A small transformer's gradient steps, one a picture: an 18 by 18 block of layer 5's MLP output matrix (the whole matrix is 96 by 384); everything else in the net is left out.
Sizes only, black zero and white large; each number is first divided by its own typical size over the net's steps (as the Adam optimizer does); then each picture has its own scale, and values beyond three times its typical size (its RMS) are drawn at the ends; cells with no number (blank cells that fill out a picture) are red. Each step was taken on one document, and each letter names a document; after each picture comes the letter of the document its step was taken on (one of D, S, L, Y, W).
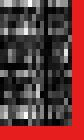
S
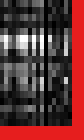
S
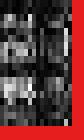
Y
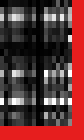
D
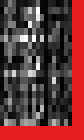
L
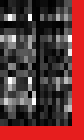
Y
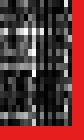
S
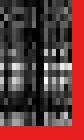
D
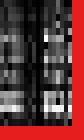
D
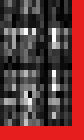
L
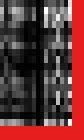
D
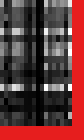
D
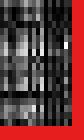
S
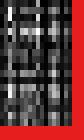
L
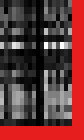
D
